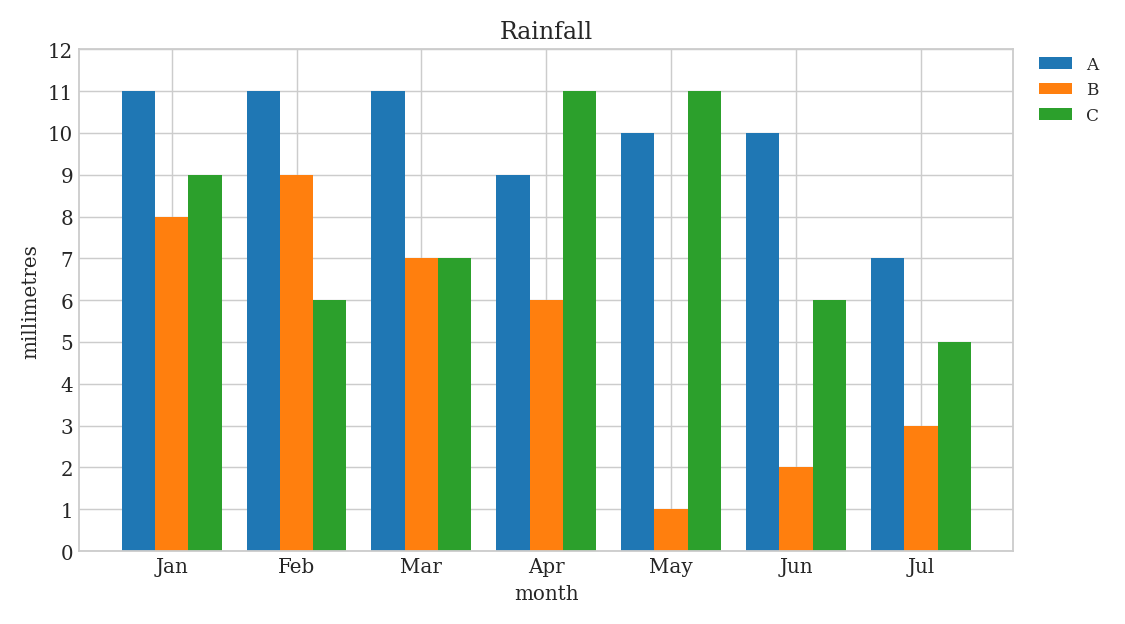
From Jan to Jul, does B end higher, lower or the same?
lower
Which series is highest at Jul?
A
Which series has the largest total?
A
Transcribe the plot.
Title: Rainfall
x-axis: month, ticks Jan Feb Mar Apr May Jun Jul
y-axis: millimetres, ticks 0 1 2 3 4 5 6 7 8 9 10 11 12
Legend: A, B, C
Values:
A: 11 11 11 9 10 10 7
B: 8 9 7 6 1 2 3
C: 9 6 7 11 11 6 5
